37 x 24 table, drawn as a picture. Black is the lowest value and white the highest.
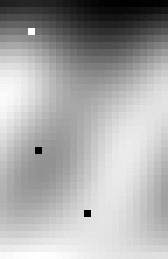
Slope: up to the bottom. Lone odd cells: 3, 1 higher and 2 lower than their neighbours. Stripes: none. Histogram: skewed, a long tail of low values.
